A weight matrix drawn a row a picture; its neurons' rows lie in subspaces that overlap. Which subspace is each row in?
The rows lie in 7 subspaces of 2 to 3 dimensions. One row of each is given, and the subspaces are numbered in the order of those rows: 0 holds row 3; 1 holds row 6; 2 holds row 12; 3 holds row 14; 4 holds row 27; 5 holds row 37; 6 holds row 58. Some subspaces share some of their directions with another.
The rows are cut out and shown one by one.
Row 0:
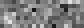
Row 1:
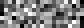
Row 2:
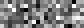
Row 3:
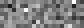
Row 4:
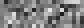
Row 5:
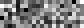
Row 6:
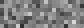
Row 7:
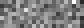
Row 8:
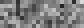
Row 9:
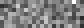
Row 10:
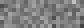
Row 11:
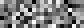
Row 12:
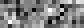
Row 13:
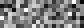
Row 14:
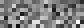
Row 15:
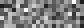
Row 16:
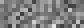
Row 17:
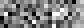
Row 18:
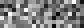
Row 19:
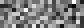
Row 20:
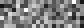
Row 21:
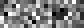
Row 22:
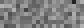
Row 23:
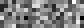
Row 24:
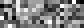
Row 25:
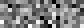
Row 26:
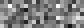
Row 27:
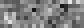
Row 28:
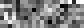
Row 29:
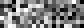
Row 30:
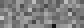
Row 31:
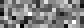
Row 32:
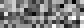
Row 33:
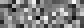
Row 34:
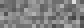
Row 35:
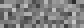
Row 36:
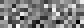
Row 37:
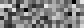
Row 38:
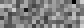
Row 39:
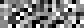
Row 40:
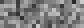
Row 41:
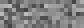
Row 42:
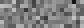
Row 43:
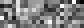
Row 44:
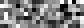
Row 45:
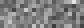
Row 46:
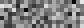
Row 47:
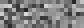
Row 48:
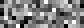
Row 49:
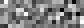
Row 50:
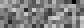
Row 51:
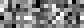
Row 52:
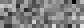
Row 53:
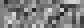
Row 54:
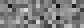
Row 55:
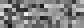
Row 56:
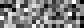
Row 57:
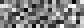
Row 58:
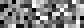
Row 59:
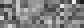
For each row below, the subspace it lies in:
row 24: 2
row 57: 3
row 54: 0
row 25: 0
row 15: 5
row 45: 4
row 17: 6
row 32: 5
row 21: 6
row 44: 4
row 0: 4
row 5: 4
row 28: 4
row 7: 1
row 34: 5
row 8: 2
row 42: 6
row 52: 3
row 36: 3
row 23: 6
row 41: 5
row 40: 2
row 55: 5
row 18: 6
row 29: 4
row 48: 1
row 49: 4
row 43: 2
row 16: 3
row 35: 1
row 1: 1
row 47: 5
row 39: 3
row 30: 3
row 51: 6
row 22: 1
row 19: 3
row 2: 0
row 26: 0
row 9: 0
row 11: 3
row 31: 1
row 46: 5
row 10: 0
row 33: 6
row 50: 2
